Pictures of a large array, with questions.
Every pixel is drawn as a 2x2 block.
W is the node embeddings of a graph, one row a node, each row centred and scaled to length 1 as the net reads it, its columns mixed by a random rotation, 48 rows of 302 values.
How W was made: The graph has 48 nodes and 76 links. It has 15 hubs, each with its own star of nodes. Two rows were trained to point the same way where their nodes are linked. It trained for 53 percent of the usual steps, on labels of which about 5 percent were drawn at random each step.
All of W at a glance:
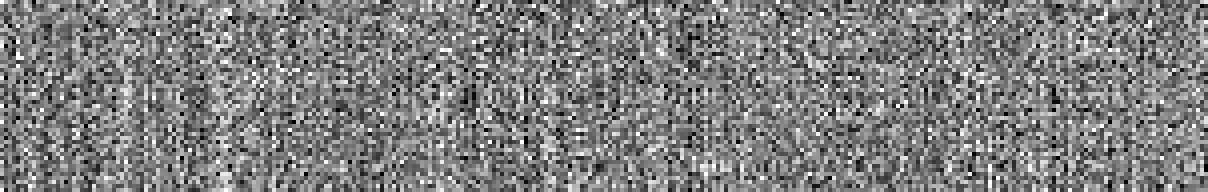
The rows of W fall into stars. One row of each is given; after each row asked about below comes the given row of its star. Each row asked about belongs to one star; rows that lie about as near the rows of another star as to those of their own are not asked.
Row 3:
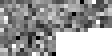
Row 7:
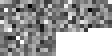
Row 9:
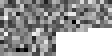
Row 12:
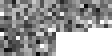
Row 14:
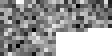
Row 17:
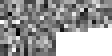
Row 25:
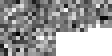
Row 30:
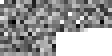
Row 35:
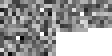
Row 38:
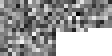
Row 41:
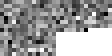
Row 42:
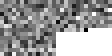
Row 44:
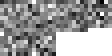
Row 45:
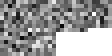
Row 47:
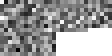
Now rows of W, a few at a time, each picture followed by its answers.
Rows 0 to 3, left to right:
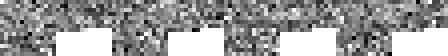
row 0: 30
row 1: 14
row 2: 14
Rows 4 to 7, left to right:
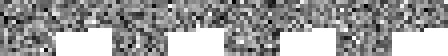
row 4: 41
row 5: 3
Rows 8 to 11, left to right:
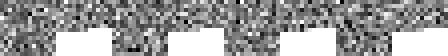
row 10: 30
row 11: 3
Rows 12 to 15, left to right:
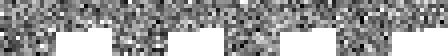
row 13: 44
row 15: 38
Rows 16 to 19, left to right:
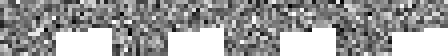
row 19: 3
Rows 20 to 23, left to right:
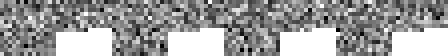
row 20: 42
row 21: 12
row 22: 17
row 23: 12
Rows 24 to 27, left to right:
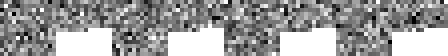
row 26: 47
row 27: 17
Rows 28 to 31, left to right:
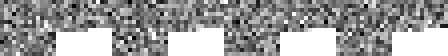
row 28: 7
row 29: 35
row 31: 12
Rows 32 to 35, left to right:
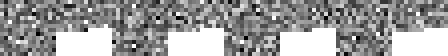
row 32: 44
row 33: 9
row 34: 44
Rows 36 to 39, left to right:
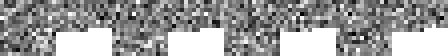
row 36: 14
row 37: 45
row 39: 25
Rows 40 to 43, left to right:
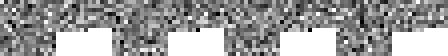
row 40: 7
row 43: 38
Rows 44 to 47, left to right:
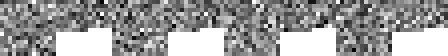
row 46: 47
